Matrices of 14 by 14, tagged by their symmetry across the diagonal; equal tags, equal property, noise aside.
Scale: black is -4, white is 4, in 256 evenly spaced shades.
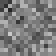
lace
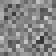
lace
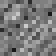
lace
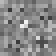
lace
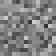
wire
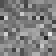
wire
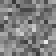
wire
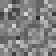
lace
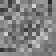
lace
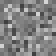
lace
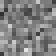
wire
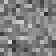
wire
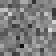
wire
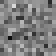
wire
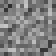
lace
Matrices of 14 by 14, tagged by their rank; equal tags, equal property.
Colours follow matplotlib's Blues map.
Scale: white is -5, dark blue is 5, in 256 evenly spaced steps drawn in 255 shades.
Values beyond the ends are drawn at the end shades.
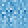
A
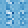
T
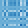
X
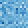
A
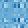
T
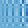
X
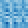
T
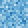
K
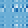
X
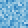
K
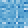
A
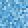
K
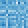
A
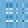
X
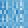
T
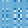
X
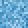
K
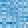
A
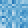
T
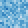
K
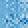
A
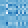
T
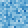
K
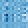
T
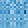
T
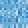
A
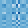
X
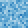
K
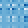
X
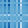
X
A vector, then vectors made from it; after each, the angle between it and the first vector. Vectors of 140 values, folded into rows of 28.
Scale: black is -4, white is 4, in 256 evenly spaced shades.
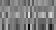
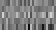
nearly parallel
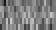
partly aligned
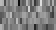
orthogonal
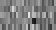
partly aligned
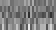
nearly opposite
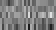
nearly parallel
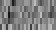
partly opposed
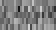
partly opposed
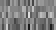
nearly parallel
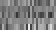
nearly opposite
